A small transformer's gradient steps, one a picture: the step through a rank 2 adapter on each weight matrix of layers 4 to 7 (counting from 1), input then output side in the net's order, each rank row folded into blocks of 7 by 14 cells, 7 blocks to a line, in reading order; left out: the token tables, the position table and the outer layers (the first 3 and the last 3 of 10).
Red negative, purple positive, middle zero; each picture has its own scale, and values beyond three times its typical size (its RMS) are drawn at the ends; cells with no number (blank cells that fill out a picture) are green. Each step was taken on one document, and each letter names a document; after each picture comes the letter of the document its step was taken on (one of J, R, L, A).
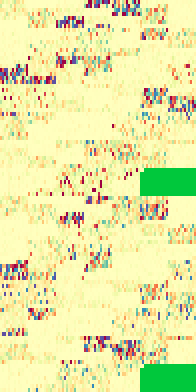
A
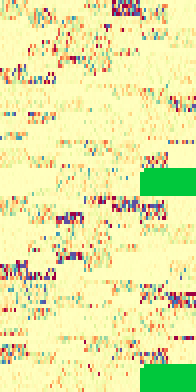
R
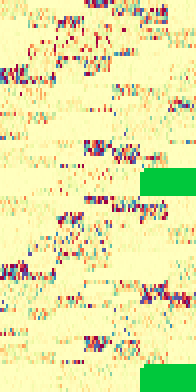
R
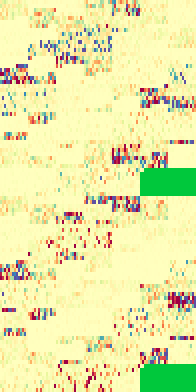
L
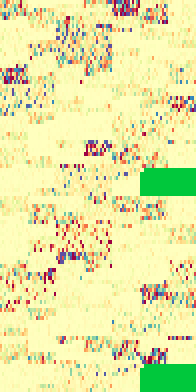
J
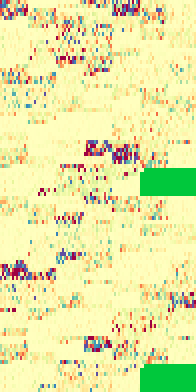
J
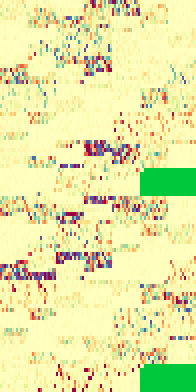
L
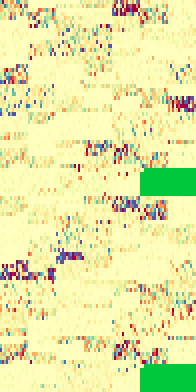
J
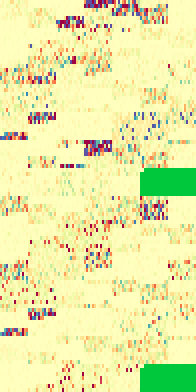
A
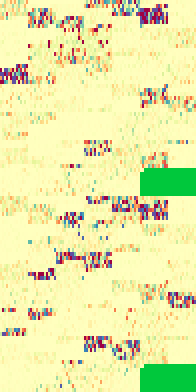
A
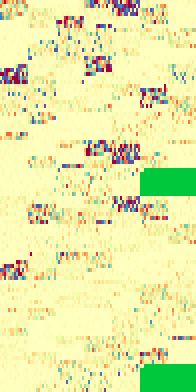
L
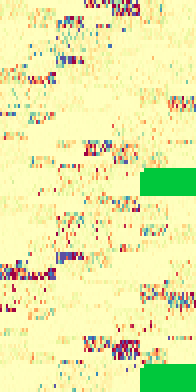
J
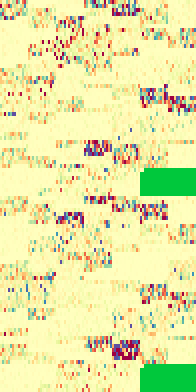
R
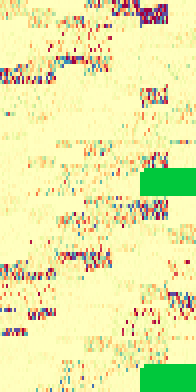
A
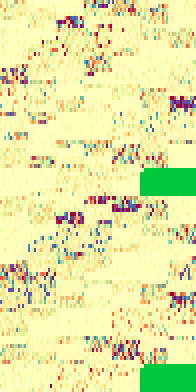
R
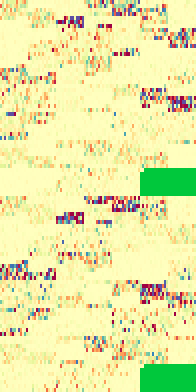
R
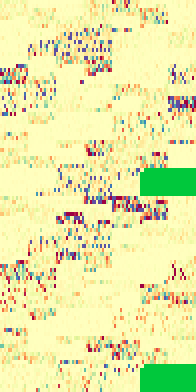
L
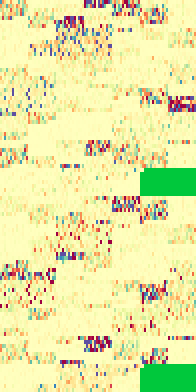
J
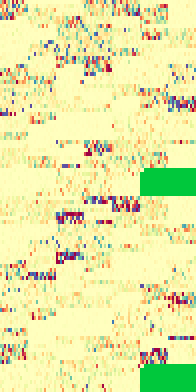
L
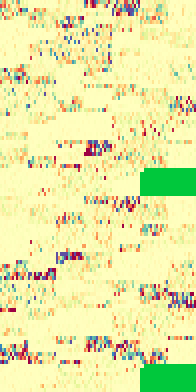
J
